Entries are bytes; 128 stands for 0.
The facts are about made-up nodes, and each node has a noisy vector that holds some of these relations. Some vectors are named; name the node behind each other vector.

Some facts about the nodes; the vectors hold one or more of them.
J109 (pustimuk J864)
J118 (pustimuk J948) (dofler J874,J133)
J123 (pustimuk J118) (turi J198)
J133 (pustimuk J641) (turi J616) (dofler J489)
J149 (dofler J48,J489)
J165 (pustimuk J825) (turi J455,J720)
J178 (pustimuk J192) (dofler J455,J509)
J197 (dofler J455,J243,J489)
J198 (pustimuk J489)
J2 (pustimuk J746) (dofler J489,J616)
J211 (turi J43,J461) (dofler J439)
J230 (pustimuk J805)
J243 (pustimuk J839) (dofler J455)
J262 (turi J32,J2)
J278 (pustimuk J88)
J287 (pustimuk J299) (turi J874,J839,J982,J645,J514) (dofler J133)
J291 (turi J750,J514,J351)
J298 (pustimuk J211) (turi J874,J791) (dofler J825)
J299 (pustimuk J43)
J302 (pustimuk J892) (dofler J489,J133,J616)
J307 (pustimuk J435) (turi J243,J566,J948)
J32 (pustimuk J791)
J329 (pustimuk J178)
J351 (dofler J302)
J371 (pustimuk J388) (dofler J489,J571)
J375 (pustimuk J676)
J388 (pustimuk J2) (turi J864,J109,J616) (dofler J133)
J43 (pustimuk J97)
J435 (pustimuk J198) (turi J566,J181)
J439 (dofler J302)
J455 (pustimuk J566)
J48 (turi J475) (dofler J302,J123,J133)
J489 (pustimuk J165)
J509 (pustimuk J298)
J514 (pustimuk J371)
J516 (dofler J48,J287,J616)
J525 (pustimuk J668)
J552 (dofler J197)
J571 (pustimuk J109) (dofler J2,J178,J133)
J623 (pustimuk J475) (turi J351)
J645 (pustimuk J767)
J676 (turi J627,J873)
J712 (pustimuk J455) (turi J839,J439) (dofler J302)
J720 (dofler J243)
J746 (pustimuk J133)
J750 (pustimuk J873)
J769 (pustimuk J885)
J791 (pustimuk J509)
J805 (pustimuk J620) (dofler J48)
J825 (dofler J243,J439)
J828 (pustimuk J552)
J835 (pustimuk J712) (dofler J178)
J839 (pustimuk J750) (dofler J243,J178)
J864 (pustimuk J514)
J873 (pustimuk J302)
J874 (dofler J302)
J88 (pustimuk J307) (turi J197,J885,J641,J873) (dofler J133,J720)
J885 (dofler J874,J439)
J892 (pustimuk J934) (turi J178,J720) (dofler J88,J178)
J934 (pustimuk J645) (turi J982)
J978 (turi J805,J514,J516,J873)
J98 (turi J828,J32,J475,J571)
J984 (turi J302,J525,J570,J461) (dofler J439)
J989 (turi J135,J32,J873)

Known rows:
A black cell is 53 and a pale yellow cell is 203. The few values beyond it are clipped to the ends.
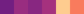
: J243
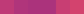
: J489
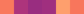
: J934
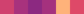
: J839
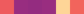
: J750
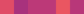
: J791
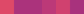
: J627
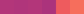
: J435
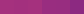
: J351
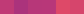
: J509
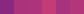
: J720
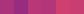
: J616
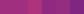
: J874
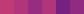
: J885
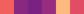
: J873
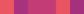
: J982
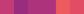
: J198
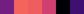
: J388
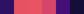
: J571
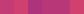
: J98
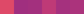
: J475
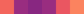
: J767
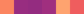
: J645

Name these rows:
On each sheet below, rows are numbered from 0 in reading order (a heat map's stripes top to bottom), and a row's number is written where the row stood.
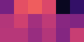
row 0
J371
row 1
J197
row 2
J825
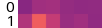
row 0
J439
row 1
J287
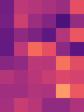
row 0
J984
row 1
J48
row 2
J302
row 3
J109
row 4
J525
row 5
J455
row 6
J278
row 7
J712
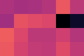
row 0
J828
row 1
J2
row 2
J978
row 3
J291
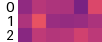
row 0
J211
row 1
J88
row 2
J835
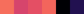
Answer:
J641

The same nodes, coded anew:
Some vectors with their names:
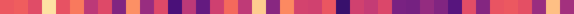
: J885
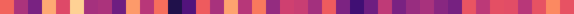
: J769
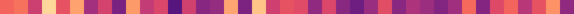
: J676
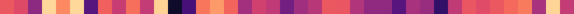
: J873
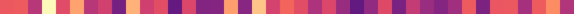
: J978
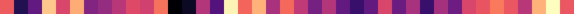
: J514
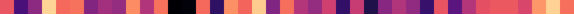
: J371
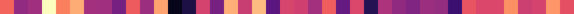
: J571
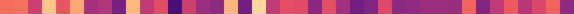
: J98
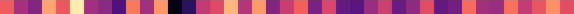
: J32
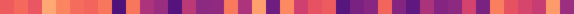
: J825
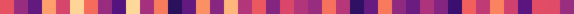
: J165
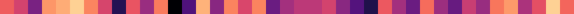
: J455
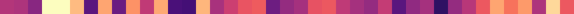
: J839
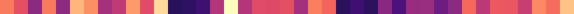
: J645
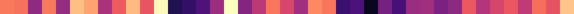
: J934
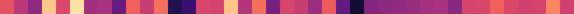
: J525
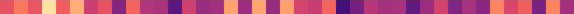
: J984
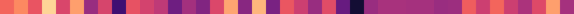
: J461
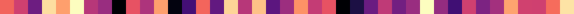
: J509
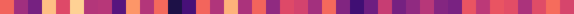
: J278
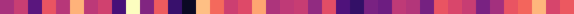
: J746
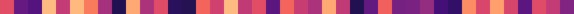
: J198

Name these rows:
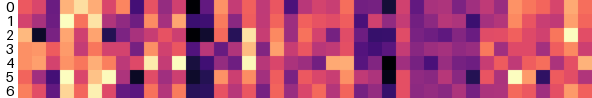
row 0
J243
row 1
J712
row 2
J864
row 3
J767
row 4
J892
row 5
J489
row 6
J123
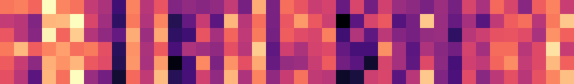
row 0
J149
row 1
J298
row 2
J118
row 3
J720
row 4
J178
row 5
J791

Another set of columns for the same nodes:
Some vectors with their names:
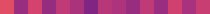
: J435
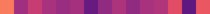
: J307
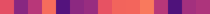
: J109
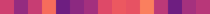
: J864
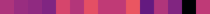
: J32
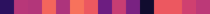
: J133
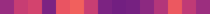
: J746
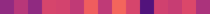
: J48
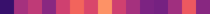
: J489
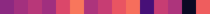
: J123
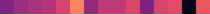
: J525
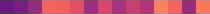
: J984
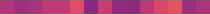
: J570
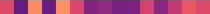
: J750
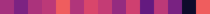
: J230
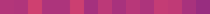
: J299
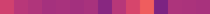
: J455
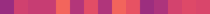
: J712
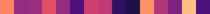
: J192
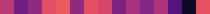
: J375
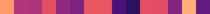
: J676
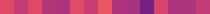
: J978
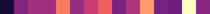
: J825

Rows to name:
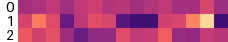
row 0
J198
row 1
J641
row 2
J514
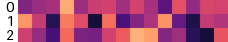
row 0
J388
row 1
J178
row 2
J571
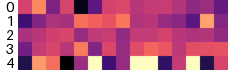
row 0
J645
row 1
J165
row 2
J616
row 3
J439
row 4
J828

